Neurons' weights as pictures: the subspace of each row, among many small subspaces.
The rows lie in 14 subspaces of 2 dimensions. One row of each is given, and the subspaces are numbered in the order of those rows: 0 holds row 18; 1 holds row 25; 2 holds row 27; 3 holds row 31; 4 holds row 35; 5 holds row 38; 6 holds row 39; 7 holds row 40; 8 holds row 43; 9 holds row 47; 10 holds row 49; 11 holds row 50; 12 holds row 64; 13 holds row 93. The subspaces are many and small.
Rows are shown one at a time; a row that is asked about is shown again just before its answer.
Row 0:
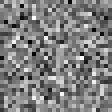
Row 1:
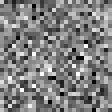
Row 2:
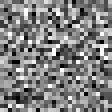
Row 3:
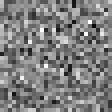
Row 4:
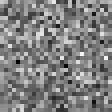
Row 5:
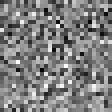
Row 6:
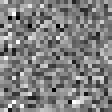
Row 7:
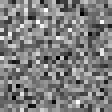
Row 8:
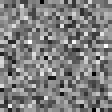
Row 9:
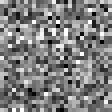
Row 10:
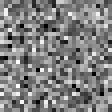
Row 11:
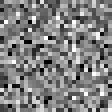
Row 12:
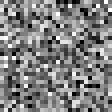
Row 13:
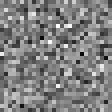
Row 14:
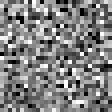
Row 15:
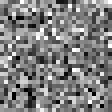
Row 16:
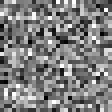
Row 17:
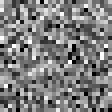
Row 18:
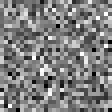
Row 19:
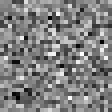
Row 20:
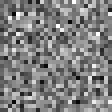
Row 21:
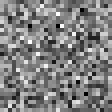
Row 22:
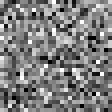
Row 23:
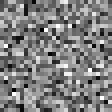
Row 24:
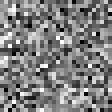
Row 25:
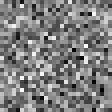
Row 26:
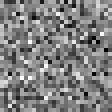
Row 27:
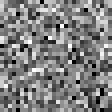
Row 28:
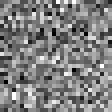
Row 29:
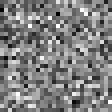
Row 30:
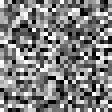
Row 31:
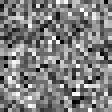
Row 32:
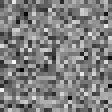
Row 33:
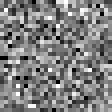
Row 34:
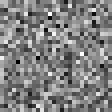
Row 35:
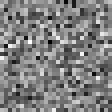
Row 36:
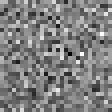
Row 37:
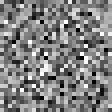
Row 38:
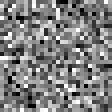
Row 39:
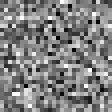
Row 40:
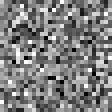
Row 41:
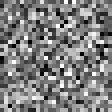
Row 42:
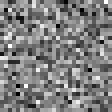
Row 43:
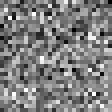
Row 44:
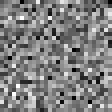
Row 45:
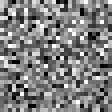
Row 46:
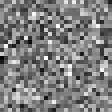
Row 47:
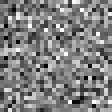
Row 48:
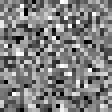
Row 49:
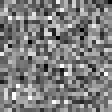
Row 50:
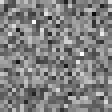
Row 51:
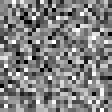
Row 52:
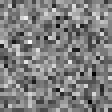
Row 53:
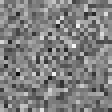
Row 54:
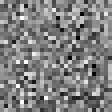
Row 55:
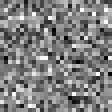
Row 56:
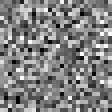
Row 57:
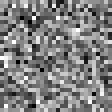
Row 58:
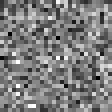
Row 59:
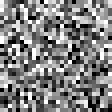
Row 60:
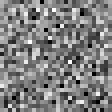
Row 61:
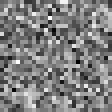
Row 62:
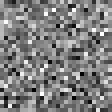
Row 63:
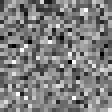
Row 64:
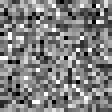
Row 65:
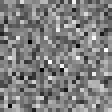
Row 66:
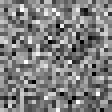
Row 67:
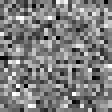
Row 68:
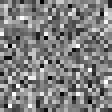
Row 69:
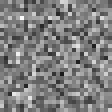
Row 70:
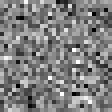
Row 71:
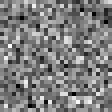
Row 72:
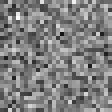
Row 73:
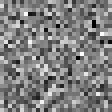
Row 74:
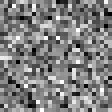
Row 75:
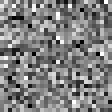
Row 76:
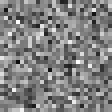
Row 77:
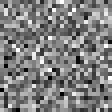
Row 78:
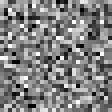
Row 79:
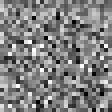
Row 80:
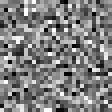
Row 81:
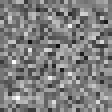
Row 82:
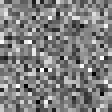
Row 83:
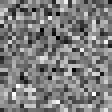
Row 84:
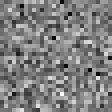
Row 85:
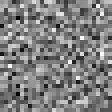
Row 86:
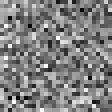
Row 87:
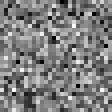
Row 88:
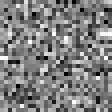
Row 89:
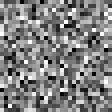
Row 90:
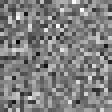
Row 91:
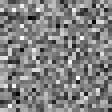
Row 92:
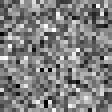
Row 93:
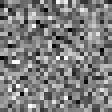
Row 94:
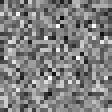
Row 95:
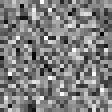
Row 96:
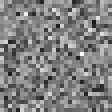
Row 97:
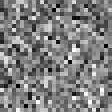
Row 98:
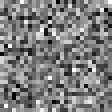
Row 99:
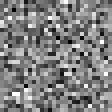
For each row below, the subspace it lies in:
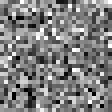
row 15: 8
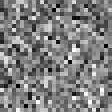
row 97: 2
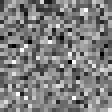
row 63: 2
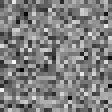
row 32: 7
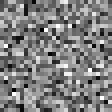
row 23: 7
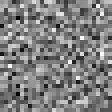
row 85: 2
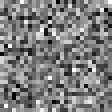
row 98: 10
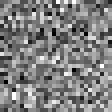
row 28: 8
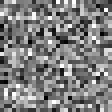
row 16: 10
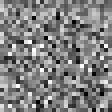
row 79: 12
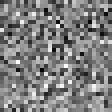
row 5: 11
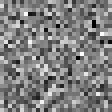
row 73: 0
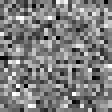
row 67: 5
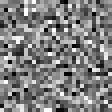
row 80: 7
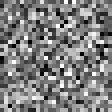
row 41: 4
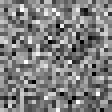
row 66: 3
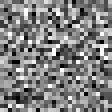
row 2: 6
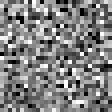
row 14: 5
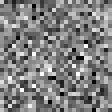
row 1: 1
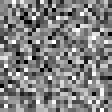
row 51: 13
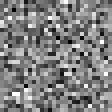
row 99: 6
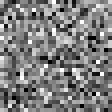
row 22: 8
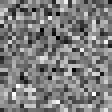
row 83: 8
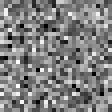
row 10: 12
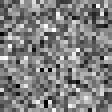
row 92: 12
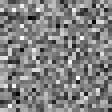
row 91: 12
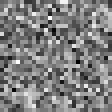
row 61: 0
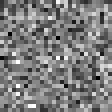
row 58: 13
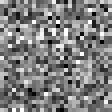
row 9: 11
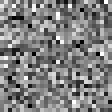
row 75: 3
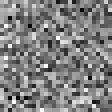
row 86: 9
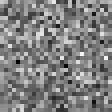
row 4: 11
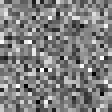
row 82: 12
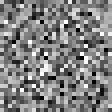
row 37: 1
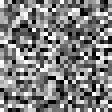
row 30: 7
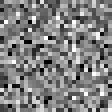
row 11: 12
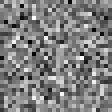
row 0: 1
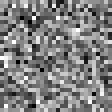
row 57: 13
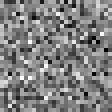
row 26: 10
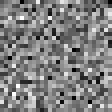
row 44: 8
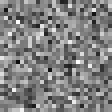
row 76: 0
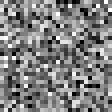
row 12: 3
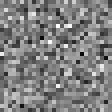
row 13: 4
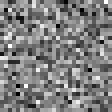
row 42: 5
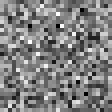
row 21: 3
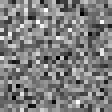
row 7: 13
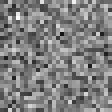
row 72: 9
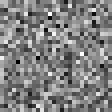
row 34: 0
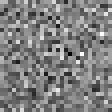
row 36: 11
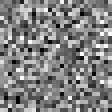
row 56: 6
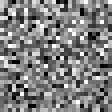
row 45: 13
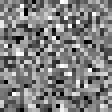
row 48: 7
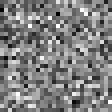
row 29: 3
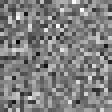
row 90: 9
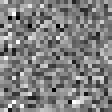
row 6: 9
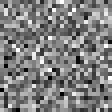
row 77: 0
